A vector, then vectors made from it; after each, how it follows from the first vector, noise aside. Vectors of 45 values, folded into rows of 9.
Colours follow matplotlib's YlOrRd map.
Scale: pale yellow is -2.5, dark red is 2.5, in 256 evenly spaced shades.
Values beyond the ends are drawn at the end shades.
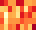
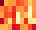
reversed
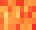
shrunk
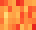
shrunk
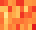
shrunk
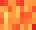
shrunk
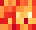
reversed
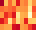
reversed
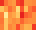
shrunk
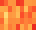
shrunk
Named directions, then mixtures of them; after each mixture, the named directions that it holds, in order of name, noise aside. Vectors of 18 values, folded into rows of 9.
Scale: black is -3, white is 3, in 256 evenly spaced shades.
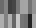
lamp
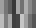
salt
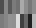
lamp, salt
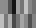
lamp, salt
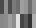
lamp, salt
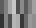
salt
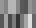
lamp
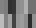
lamp, salt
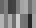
lamp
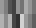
salt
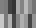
lamp, salt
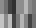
lamp, salt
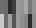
lamp, salt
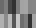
lamp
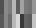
lamp, salt
